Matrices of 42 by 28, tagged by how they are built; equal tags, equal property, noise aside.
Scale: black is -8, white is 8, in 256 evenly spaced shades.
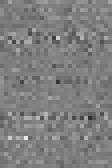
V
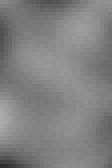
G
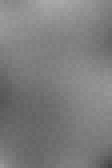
G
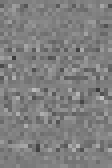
V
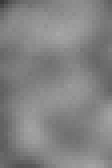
G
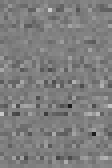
V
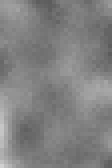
G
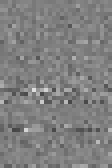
V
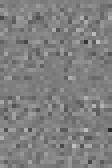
V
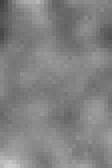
G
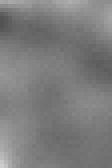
G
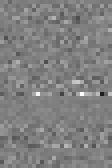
V
